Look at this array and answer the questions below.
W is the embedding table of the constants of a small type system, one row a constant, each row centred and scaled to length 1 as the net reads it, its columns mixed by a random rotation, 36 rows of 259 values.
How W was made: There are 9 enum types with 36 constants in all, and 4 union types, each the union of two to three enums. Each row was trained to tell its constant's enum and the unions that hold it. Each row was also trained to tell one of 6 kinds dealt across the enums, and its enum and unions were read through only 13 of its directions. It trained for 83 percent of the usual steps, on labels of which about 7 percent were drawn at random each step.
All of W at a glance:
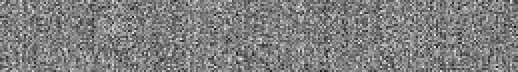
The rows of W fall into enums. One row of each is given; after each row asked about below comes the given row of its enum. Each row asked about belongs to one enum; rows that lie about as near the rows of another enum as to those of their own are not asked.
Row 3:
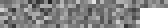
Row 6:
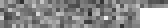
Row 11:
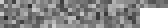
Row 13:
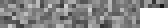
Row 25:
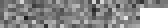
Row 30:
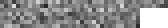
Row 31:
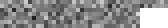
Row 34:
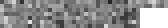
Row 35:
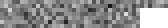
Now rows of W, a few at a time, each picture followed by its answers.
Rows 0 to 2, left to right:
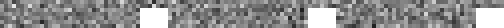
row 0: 30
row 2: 11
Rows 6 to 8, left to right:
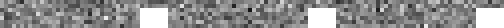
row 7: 30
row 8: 3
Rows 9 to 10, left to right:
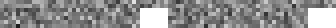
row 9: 31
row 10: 11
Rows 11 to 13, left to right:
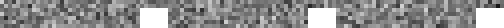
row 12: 6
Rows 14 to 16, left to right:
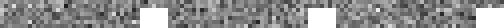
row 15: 6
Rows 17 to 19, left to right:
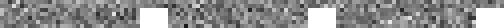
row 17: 11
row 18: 31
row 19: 25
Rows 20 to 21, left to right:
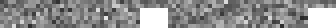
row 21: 25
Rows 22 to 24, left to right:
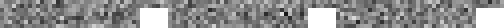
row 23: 11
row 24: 3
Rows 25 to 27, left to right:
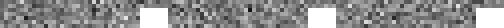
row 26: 31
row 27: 30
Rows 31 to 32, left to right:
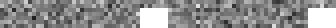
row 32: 34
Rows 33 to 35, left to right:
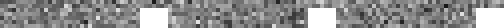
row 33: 3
